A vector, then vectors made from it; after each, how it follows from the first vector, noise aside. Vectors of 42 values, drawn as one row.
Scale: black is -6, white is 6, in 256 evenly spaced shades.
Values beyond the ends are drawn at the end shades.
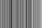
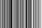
scaled up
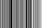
scaled up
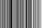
scaled up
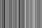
wrapped around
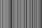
sign-scrambled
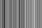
wrapped around
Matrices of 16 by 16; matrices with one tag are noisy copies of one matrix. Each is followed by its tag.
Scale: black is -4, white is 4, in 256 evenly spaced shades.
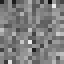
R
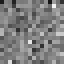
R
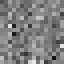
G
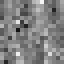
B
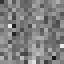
G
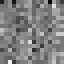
R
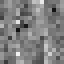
B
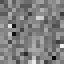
G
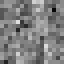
B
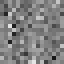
G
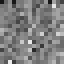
R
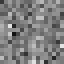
G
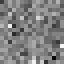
G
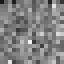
R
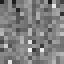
R
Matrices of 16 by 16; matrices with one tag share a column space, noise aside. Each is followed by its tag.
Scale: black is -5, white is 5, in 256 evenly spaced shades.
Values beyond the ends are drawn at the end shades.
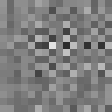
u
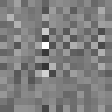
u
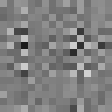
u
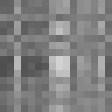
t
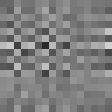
u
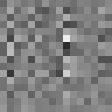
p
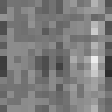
t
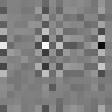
u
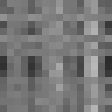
t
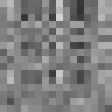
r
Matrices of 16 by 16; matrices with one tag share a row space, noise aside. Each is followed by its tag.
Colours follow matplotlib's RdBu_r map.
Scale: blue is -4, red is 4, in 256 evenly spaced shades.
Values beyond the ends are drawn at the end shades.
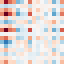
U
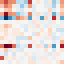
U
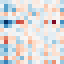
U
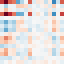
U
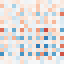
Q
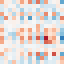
Q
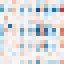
Q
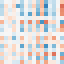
Q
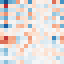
U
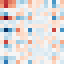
U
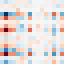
U
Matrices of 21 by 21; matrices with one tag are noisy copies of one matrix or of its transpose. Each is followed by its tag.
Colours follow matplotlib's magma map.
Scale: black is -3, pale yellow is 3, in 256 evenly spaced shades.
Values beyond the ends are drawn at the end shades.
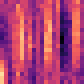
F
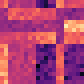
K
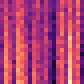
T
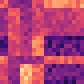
K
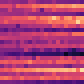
T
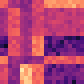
K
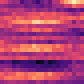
F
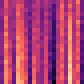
T
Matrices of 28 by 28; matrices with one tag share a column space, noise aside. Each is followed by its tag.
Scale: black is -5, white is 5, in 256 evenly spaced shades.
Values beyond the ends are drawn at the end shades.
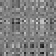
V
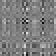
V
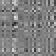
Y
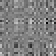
V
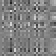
Y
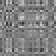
Y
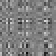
V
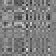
Y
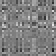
Y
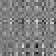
V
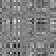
V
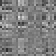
Y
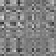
Y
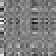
V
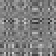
V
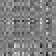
V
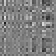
Y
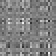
V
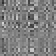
Y
